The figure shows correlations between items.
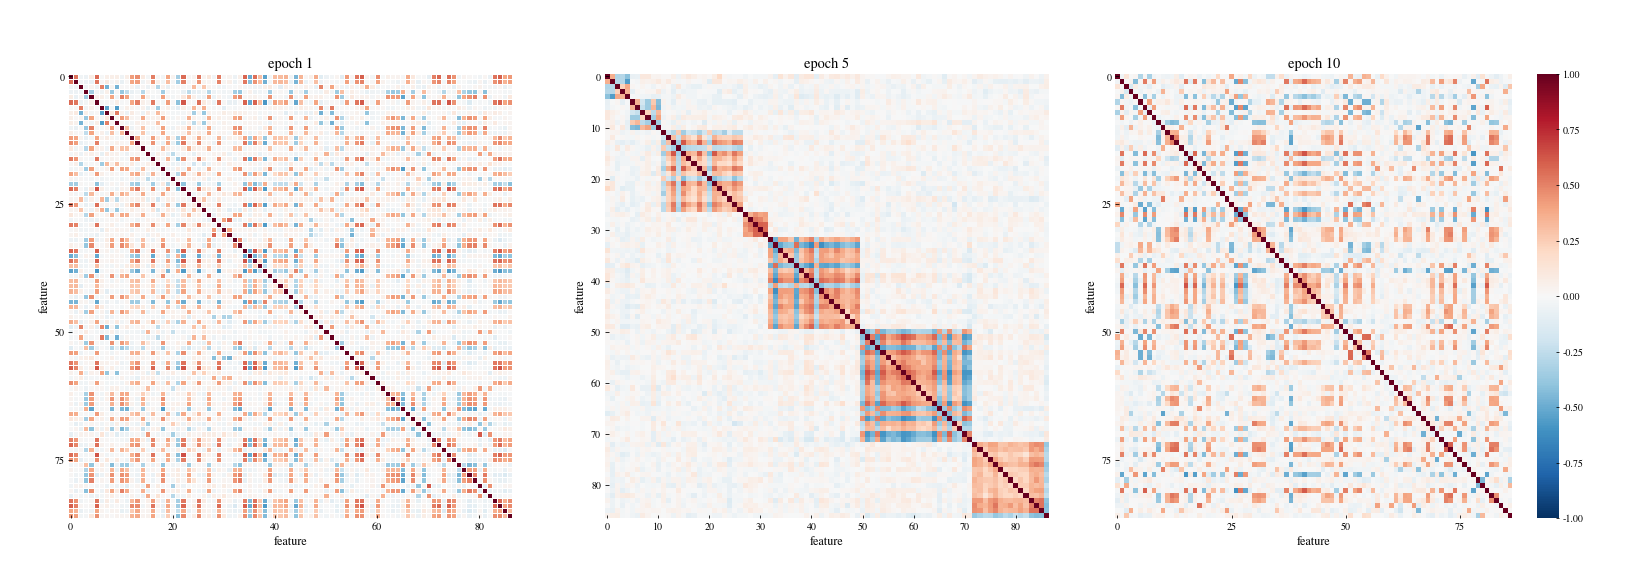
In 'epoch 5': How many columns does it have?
87
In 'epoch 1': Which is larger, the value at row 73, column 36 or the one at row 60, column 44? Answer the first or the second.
the first
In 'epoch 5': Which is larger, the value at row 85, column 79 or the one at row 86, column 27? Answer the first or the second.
the first
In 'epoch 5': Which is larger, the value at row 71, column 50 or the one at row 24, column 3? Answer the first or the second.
the first
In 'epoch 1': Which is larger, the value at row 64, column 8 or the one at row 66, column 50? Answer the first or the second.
the first
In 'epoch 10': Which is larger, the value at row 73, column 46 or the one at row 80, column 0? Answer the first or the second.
the first
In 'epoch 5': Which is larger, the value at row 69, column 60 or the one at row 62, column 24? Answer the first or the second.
the first
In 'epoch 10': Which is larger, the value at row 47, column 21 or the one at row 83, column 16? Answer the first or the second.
the first
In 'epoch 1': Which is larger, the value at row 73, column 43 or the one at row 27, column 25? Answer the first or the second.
the first
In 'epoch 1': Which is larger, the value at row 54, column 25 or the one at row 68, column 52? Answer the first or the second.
the first
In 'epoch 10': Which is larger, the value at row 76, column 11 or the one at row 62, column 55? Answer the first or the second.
the first
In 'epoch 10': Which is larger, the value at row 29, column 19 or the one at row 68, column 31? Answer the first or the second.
the second
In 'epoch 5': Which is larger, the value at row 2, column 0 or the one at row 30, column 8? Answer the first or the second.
the second
